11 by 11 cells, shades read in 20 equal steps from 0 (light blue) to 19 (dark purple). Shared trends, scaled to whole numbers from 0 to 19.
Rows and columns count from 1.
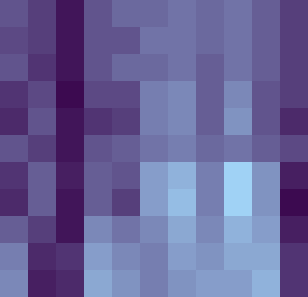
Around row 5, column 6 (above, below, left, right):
8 9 14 7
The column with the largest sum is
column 3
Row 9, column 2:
14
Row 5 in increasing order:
6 7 8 11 12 12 14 15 16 16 18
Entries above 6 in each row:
11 11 11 11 10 11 7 7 8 6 5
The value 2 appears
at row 8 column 7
